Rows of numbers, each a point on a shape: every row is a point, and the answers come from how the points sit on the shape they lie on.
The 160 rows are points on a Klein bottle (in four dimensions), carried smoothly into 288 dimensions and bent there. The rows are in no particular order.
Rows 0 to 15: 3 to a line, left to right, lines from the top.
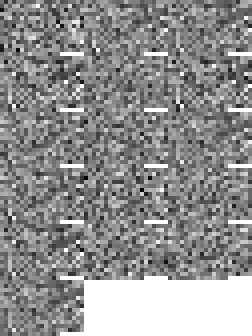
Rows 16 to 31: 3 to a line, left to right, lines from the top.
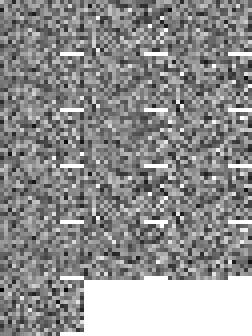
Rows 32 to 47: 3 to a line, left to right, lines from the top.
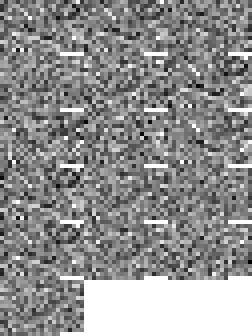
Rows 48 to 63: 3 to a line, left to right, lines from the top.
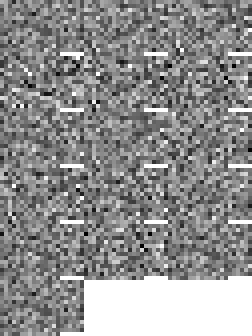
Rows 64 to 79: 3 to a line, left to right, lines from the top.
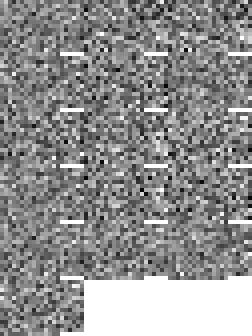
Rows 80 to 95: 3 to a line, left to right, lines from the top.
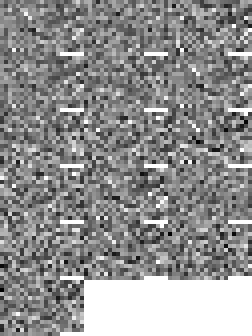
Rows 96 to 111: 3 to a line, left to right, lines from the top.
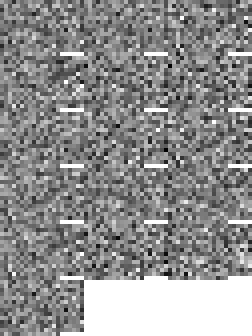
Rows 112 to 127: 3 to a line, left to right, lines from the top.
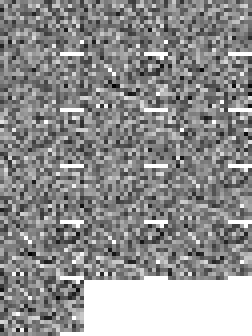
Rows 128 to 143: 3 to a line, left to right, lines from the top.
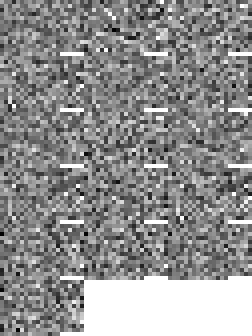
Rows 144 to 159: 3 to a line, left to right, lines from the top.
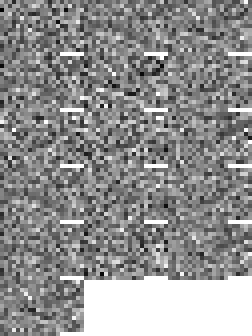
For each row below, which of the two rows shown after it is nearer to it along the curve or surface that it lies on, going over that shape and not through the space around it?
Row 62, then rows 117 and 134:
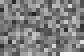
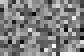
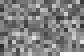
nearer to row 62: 134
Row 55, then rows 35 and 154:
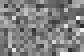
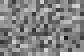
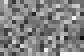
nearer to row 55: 35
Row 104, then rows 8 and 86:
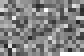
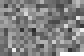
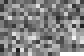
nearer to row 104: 8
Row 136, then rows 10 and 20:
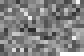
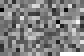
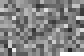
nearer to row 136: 20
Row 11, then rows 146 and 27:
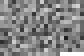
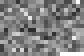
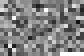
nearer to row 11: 27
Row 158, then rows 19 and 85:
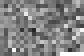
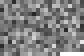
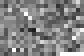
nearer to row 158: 85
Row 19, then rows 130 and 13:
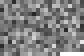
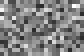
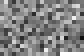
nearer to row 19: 13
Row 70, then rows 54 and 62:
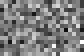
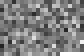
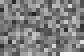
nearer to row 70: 54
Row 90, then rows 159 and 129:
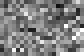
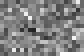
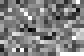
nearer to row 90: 129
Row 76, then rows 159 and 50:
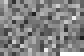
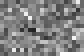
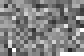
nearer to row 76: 50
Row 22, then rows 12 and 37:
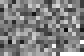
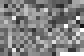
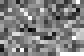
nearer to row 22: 37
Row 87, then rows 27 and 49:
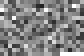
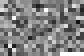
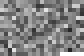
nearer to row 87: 27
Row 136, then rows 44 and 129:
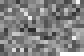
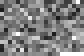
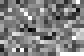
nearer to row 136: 44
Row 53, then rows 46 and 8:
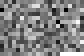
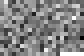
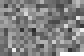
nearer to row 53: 46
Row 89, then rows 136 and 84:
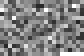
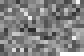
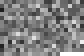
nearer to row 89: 136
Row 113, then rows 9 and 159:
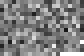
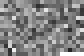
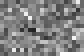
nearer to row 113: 159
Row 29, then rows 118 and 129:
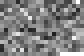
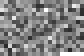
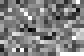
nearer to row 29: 129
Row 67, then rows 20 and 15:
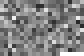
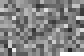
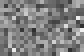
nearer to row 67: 15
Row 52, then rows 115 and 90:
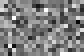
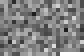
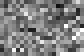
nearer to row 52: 90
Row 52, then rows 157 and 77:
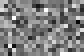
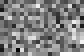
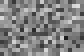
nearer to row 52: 77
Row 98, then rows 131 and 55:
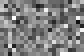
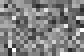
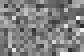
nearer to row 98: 55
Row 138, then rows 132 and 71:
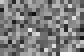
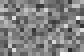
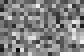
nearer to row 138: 71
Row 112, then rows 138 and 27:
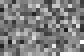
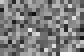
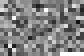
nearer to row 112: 138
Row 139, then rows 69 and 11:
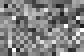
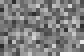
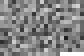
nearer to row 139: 11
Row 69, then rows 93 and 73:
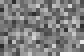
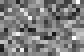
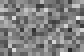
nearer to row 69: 93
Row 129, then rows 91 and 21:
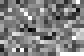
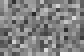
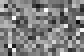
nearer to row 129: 21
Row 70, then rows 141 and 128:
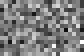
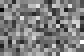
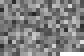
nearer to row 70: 141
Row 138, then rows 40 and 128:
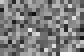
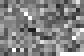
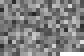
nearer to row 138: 128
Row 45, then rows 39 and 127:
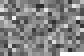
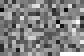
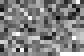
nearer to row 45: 127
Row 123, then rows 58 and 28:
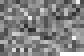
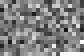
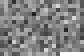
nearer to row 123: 58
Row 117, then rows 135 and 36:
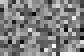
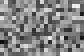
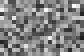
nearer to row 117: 135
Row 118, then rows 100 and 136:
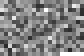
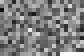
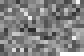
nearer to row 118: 136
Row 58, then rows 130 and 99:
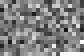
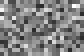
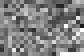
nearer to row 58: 130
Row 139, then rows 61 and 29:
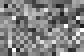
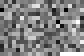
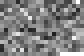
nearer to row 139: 29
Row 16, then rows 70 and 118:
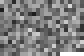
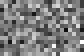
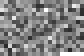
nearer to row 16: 70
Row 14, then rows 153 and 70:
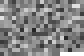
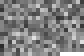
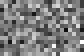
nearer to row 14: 70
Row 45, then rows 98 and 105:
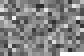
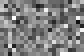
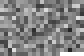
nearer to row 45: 98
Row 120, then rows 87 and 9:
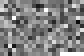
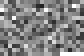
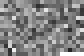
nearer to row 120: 87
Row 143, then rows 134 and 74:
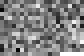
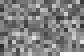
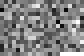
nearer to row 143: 74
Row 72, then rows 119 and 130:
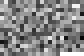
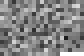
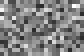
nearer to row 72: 130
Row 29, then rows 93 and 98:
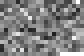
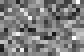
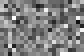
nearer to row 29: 93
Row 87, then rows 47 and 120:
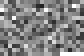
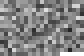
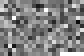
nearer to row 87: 120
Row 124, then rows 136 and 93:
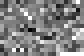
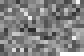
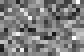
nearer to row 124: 93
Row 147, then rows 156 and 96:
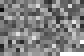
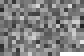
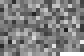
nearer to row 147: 96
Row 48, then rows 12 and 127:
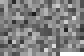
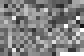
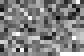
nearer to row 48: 127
